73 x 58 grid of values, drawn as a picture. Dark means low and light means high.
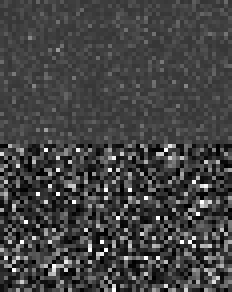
Histogram: skewed, a long tail of high values. Slope: none. Grain: fine. Stripes: none. Seam: horizontal, 50% of the way down, the top part calmer.
